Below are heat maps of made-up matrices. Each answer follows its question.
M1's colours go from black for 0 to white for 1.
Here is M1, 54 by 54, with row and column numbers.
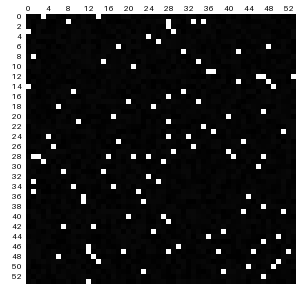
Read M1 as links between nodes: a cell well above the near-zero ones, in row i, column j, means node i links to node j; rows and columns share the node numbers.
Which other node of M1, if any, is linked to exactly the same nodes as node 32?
node 4
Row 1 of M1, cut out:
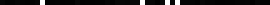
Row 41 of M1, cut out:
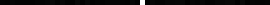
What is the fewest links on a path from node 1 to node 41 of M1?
2
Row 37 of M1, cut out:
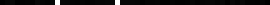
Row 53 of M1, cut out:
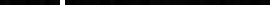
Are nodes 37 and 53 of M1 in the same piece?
no
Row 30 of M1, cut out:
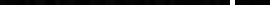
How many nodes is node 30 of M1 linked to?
1
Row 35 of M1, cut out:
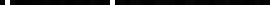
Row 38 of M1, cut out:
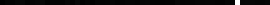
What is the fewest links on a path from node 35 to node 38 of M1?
4
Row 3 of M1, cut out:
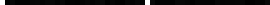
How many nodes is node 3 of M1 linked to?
2
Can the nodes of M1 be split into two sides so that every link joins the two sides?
no
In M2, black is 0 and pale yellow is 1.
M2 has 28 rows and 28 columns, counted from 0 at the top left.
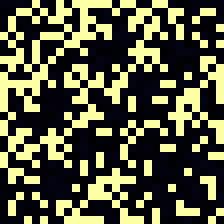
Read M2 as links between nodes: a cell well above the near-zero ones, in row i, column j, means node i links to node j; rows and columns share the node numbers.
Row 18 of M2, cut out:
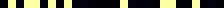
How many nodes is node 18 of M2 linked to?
9
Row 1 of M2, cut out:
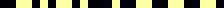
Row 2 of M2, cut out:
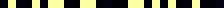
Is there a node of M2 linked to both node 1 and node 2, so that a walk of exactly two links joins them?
yes
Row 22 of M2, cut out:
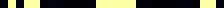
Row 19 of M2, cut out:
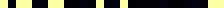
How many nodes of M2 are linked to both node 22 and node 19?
4
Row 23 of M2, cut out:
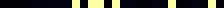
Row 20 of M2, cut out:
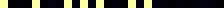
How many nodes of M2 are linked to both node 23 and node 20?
1
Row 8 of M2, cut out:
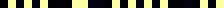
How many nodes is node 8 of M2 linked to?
11
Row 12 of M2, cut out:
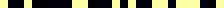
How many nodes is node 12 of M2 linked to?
12
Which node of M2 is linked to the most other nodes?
node 10
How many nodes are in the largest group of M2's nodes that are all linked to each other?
5
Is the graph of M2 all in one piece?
yes
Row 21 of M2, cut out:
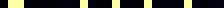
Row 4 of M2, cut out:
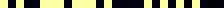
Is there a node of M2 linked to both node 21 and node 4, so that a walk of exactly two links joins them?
yes
